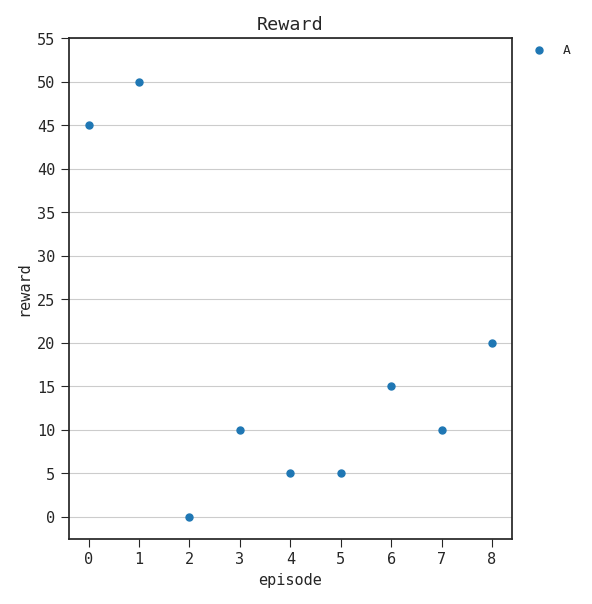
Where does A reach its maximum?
1
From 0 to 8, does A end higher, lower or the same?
lower
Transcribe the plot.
Title: Reward
x-axis: episode, ticks 0 1 2 3 4 5 6 7 8
y-axis: reward, ticks 0 5 10 15 20 25 30 35 40 45 50 55
Legend: A
Values:
A: 45 50 0 10 5 5 15 10 20
